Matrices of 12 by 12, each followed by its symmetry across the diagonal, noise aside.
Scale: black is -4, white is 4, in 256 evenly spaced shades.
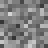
neither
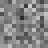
neither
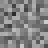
symmetric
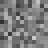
neither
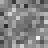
symmetric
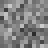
neither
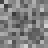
symmetric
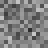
symmetric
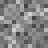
symmetric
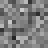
symmetric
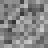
symmetric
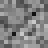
symmetric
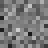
neither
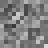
symmetric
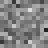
neither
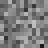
neither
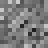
symmetric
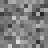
neither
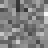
neither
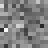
neither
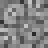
symmetric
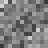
symmetric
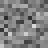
neither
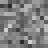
neither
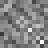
symmetric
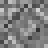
symmetric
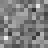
symmetric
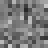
neither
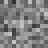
neither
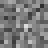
neither
